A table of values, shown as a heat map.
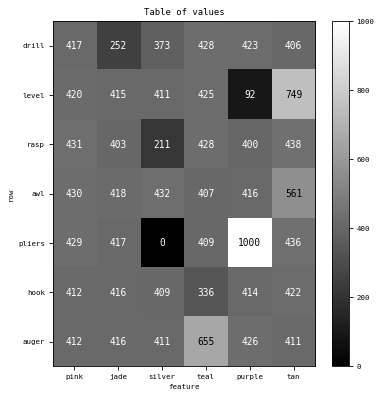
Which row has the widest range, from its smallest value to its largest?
pliers
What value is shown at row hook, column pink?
412
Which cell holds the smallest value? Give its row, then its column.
pliers, silver
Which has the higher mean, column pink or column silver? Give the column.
pink
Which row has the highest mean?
auger
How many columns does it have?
6
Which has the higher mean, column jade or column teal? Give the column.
teal
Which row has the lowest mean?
drill
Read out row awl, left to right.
430 418 432 407 416 561
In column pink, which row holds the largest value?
rasp
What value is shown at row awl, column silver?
432
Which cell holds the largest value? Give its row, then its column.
pliers, purple
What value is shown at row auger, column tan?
411
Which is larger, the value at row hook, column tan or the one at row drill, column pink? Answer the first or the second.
the first
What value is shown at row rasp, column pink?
431
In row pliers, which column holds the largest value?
purple
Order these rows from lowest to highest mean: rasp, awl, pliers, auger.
rasp, awl, pliers, auger
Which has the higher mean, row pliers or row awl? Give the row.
pliers
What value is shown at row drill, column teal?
428
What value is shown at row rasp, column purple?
400
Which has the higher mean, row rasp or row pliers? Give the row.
pliers
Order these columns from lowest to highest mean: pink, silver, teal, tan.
silver, pink, teal, tan
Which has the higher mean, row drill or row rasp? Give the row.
rasp
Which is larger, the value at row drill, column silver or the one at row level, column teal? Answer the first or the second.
the second
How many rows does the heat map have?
7
